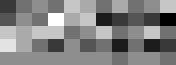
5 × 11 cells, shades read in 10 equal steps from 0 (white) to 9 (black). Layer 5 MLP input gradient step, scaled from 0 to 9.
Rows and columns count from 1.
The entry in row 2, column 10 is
7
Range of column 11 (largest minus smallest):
7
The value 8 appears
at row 2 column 7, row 4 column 8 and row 4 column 10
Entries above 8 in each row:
0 1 0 0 0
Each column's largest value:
7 5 5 7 5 6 8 8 6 8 9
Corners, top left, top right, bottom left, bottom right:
7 2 4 5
